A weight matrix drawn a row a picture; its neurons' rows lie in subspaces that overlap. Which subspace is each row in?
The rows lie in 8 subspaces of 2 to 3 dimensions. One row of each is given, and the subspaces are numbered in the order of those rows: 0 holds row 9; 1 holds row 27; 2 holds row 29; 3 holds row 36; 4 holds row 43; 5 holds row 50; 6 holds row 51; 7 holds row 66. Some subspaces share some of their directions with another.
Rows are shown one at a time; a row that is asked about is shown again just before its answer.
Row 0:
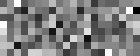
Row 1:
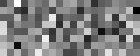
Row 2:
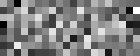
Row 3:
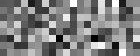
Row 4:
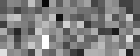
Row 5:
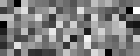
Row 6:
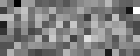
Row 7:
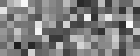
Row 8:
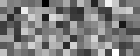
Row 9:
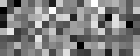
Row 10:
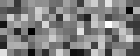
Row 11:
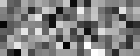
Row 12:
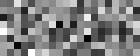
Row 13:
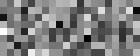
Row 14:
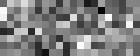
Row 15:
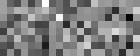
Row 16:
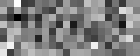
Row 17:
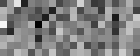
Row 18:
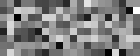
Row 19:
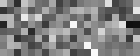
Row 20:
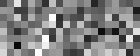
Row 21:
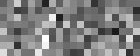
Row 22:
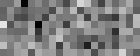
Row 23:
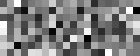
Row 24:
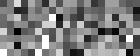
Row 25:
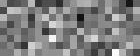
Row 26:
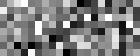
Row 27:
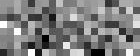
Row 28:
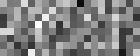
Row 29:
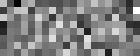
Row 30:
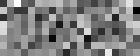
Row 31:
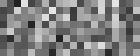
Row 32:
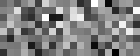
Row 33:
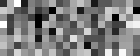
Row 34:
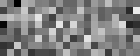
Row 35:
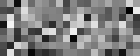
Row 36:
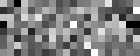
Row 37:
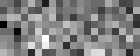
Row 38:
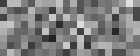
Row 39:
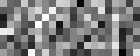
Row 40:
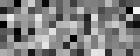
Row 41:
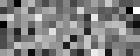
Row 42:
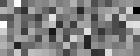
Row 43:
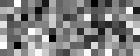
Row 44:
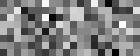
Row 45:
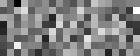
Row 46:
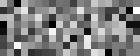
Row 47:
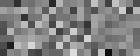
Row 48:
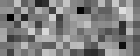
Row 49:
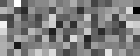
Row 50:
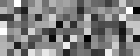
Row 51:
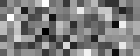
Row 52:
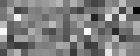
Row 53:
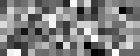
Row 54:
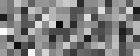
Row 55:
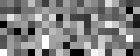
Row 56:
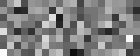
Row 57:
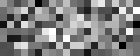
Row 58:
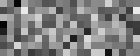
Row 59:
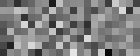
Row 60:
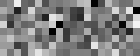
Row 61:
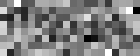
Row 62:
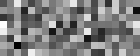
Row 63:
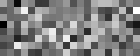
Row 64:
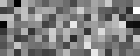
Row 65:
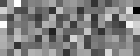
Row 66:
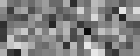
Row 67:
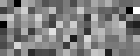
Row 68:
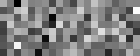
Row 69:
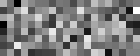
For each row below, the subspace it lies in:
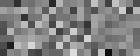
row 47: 3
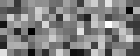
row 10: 4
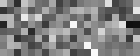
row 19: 3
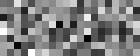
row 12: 5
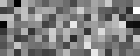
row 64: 3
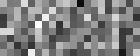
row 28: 0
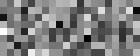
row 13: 0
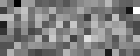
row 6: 2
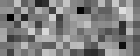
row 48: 6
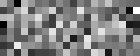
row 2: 7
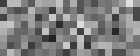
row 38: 2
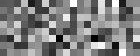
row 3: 5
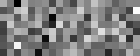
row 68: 1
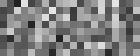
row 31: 5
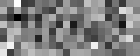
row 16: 7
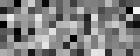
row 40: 1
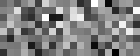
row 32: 6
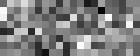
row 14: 0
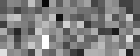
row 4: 1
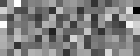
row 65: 0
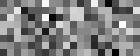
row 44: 6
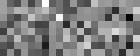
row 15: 1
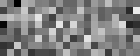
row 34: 7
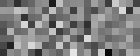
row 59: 3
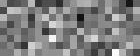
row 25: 2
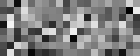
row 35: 2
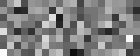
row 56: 4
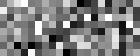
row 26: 0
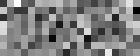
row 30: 2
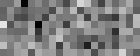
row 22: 0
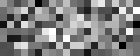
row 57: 6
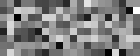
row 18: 7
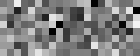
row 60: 6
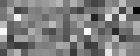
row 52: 7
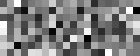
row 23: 3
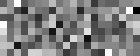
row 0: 3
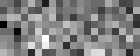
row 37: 4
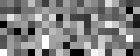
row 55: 4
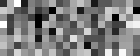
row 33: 5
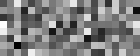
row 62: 5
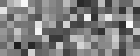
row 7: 0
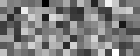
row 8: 6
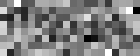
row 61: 2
